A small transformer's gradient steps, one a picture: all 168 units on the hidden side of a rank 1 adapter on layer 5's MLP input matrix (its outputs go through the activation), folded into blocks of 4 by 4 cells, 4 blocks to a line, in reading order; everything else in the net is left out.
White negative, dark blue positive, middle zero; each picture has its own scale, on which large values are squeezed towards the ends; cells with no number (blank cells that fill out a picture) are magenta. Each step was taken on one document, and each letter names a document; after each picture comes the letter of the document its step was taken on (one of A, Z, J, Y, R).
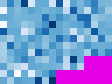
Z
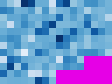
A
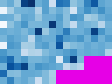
A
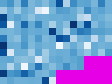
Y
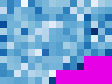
Z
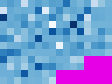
Y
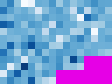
Z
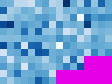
A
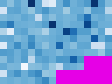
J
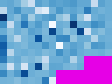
Y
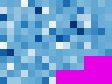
Y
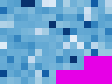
J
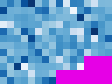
Z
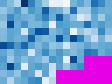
A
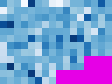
A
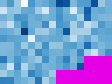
A
